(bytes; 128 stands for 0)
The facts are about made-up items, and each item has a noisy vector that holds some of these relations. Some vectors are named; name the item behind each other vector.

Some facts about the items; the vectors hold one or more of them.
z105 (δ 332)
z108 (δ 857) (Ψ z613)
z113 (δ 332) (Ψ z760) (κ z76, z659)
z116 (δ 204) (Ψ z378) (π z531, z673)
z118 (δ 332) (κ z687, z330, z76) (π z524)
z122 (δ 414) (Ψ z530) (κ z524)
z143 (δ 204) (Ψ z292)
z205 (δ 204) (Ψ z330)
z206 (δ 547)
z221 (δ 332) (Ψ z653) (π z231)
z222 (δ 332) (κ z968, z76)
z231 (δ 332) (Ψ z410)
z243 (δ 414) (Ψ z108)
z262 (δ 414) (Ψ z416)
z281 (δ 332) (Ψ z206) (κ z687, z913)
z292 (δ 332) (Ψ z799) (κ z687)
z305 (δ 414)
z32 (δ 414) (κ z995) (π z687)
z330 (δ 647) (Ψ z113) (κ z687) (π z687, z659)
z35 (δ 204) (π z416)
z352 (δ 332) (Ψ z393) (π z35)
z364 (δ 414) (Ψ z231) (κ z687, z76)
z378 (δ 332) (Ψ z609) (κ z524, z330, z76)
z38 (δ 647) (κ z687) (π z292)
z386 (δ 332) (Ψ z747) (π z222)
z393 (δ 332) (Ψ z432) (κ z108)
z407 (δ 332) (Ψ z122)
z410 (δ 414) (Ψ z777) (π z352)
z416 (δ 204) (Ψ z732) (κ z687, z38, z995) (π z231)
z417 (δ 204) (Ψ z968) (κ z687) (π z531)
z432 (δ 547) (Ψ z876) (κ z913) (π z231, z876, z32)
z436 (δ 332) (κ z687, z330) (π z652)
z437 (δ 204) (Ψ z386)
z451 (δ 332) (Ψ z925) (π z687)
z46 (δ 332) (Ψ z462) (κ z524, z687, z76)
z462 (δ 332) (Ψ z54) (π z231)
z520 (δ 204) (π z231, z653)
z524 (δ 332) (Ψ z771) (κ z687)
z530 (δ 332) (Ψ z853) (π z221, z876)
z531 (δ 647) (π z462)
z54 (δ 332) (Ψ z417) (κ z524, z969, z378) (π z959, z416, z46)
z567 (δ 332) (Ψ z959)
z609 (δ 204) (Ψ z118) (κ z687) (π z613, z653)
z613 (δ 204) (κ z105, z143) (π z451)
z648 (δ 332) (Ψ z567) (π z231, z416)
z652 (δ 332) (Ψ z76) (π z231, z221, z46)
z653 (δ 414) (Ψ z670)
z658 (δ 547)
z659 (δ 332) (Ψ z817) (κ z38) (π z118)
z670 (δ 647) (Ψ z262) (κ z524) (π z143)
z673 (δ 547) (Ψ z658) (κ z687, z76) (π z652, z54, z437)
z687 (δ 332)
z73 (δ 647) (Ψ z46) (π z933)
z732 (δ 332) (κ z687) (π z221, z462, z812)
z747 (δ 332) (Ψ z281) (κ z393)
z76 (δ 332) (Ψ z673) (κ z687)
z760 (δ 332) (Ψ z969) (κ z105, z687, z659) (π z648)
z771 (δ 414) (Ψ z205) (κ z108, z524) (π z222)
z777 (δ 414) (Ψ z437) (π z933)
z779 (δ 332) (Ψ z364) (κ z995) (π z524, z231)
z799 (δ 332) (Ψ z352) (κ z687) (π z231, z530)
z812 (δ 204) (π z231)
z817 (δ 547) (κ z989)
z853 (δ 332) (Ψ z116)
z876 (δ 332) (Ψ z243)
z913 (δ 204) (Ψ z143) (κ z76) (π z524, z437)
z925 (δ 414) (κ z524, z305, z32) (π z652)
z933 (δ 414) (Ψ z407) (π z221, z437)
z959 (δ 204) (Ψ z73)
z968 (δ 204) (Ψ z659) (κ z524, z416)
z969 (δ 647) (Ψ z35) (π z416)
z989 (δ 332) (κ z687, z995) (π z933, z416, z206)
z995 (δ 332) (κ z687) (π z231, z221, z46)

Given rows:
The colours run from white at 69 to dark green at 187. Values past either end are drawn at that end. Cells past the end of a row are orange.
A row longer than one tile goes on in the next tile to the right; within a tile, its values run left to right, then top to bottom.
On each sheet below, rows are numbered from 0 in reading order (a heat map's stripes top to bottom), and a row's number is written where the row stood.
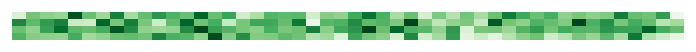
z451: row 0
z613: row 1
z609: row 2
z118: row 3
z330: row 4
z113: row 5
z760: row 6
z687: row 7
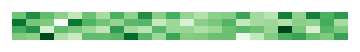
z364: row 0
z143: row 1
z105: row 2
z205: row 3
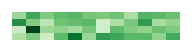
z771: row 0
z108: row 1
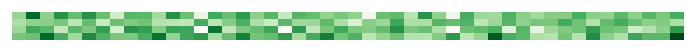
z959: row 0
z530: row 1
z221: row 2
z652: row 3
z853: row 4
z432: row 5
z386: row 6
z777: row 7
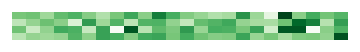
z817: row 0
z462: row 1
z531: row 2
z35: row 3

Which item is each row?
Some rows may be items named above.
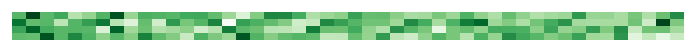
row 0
z417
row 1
z968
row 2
z673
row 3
z46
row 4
z281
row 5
z352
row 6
z531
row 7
z113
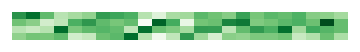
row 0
z46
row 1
z76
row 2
z969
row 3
z760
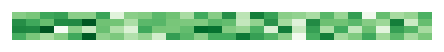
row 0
z416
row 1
z747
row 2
z116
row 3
z670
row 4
z393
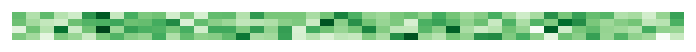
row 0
z378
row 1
z995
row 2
z530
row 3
z113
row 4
z925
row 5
z925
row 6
z648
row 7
z222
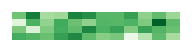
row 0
z73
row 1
z760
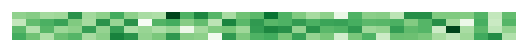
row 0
z531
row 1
z913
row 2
z54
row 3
z38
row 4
z659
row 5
z122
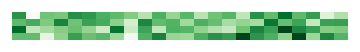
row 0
z779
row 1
z670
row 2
z933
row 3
z609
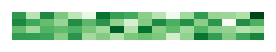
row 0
z799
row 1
z524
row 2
z913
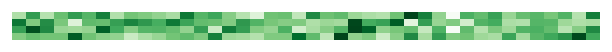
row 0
z613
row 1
z989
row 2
z292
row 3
z437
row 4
z32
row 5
z231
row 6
z933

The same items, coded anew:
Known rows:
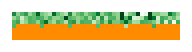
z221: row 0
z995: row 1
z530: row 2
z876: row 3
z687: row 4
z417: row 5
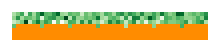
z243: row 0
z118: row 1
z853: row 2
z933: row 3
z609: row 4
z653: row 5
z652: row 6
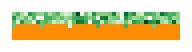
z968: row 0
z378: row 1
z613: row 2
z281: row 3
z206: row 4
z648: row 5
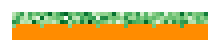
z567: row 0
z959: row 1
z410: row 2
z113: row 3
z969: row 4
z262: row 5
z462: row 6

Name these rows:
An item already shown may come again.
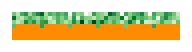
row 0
z933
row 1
z462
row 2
z108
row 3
z989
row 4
z760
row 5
z925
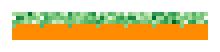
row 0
z113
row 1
z378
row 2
z531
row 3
z76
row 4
z38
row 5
z35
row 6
z122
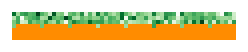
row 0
z231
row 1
z799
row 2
z969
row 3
z451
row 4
z292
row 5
z54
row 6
z352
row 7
z817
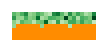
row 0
z32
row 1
z779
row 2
z451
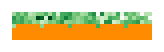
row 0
z330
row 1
z913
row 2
z531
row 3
z771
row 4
z747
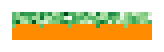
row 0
z648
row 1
z437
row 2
z378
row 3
z54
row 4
z670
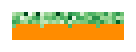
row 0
z524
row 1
z364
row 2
z116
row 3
z73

